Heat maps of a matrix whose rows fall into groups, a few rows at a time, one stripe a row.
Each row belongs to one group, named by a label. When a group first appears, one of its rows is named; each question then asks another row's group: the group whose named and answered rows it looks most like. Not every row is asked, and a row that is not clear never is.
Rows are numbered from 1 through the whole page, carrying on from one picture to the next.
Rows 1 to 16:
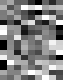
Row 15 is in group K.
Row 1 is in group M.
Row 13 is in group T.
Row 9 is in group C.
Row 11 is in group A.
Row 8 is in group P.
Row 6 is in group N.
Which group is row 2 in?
K
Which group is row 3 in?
M
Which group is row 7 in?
N
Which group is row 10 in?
C
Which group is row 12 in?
N
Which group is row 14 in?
C
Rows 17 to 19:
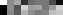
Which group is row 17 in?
N
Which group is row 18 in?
C
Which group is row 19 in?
C
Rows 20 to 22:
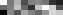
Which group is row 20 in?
N
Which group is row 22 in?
C
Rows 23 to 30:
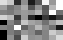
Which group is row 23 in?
A
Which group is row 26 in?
M
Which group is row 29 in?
C
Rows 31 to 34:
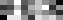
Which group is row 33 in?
P
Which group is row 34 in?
T
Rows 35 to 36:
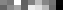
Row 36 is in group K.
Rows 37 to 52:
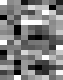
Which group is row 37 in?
N
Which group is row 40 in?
C
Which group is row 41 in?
K
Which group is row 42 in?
A
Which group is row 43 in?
A
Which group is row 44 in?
M
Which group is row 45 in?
N
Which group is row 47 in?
C
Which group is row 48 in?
T
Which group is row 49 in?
A
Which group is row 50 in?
M
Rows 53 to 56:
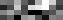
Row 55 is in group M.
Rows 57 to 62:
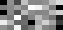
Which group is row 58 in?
K
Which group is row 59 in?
C
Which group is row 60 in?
P
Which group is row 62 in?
P
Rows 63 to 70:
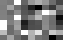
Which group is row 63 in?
P
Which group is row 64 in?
M
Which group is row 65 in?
T
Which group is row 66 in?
P
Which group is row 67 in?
N
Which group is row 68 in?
N
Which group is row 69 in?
K
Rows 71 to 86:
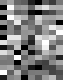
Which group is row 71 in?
M
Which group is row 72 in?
T
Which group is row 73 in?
M
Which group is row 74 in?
T
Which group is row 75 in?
P
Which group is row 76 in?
C
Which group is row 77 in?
A
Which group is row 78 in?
T
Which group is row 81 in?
A
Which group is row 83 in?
A
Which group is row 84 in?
M
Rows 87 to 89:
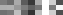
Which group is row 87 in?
T
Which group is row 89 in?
T
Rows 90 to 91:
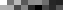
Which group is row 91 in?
M
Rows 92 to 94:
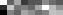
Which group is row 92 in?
N
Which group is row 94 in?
C
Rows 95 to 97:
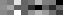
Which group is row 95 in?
P
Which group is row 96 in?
M
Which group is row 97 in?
P
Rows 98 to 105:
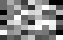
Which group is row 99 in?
T
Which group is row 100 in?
C
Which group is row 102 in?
T
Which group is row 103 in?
K
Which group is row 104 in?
N
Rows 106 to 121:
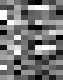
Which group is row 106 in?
M
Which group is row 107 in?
K
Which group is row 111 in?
M
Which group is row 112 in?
C
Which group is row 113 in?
P
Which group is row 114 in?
M
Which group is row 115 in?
T
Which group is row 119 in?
N
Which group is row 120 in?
A
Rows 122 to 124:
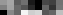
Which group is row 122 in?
M
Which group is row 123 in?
M
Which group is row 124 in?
C
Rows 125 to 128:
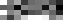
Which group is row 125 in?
N
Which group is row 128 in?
K
